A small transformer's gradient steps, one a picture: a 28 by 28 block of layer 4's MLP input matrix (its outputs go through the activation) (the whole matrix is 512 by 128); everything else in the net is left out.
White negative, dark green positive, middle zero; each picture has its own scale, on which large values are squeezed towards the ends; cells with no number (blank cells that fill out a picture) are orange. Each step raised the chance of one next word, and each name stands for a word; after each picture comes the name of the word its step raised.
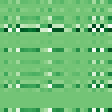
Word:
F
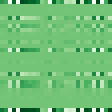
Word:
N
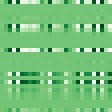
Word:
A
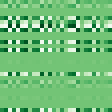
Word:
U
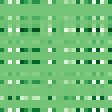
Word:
U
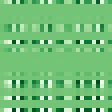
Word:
N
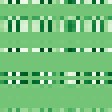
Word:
A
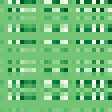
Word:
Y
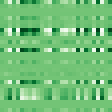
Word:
U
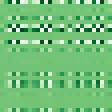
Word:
F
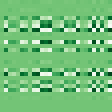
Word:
F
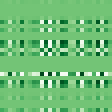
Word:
Y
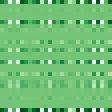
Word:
N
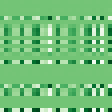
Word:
N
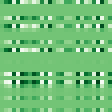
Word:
A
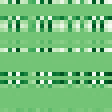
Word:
A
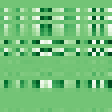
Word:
Y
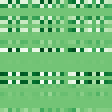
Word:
A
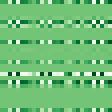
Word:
Y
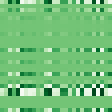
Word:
F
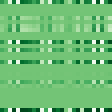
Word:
N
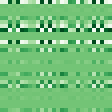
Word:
F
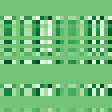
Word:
N
